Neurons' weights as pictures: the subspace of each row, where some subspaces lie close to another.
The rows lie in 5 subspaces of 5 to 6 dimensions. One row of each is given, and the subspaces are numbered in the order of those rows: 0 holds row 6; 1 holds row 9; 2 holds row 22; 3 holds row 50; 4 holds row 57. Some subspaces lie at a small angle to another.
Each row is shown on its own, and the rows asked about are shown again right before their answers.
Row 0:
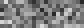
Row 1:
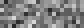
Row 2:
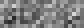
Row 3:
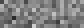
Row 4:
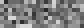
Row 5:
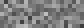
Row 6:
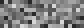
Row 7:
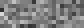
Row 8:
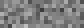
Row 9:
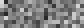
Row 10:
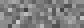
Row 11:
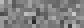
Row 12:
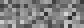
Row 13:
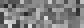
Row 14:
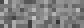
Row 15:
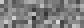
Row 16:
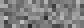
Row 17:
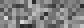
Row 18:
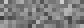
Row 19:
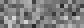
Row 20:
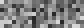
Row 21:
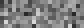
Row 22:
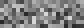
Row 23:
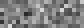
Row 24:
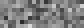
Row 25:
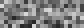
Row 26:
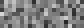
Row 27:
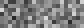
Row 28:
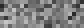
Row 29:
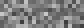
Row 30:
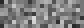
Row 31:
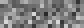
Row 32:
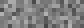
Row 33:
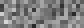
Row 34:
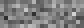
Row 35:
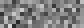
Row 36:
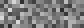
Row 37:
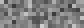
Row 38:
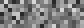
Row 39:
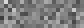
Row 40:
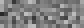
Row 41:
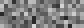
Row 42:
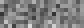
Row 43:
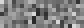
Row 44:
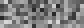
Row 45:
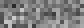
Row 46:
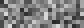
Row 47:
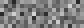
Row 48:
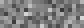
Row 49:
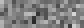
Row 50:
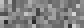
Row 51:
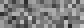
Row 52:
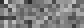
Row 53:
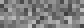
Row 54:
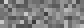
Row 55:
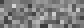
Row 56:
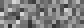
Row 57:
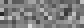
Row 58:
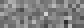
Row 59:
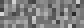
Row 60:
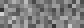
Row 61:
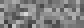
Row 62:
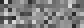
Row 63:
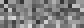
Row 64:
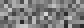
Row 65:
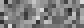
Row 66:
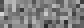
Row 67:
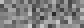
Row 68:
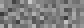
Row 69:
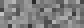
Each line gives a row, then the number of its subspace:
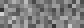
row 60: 2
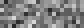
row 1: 3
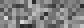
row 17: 2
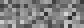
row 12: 1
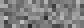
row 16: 1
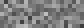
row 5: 2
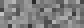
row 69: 1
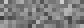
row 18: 4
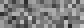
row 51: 2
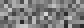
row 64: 2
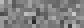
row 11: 3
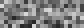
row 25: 0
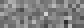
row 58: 1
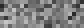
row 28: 1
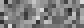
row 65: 1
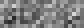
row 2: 1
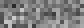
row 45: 1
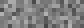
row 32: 1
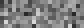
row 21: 3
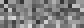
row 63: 4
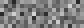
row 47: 3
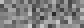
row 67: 4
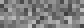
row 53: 4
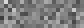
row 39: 4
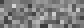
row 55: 4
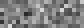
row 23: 2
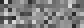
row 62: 3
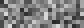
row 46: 1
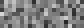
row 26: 1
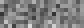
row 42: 2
